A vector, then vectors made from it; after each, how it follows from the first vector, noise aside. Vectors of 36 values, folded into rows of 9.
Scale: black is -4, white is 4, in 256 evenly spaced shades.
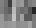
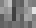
negated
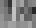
copied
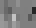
partly zeroed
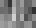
copied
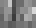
negated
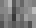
negated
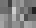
copied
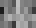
wrapped around
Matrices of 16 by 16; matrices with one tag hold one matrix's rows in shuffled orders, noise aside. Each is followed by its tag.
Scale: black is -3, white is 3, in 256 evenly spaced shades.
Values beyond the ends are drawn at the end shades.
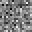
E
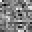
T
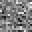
T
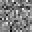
E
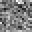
T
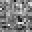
T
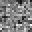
T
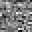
T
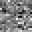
T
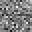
E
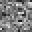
T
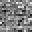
T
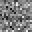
E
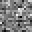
T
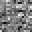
T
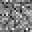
E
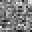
T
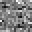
T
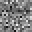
E
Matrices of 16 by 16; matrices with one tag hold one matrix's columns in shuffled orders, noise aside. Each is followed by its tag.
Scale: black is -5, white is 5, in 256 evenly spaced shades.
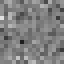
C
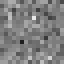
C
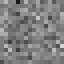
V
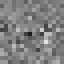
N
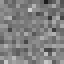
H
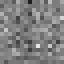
V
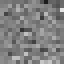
H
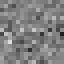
N
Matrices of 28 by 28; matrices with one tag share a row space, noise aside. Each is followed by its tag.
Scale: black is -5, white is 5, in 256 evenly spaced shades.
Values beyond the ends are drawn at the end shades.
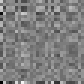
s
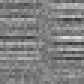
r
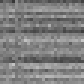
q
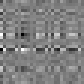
s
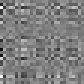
s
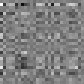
s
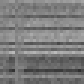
q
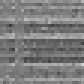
q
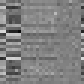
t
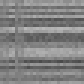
q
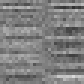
r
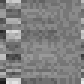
t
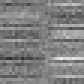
r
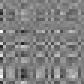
s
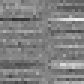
r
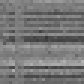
q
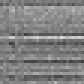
q
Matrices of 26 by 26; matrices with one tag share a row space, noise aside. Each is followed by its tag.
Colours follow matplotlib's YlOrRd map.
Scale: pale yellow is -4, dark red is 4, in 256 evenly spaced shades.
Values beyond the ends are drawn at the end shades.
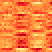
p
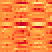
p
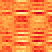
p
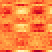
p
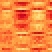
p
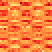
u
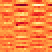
p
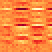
p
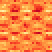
u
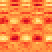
u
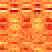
u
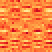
u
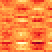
p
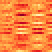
p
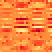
p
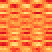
u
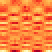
u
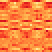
u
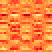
u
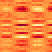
p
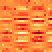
p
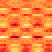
u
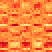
u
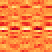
u
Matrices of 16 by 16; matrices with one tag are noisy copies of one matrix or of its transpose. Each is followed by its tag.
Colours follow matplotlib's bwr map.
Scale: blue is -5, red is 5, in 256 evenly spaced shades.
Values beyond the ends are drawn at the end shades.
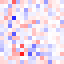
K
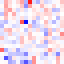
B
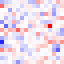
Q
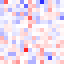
Q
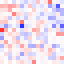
B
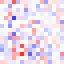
K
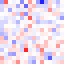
Q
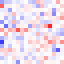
Q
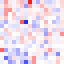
B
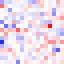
Q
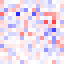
K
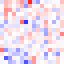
B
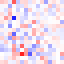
K
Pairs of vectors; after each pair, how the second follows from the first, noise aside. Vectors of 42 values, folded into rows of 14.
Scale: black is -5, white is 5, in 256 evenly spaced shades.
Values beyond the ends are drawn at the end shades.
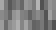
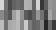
scaled up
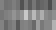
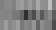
negated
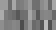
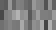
negated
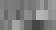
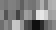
scaled up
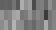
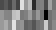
scaled up
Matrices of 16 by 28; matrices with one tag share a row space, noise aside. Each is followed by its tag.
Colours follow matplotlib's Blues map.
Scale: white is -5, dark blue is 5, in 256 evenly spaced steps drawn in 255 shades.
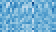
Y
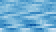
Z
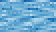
Z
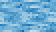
Z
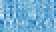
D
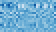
D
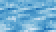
Z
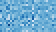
Y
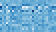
Y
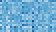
Y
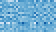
D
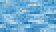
Z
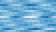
Z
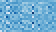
Y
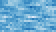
Z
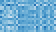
D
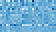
Y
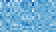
Y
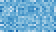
D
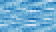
Z
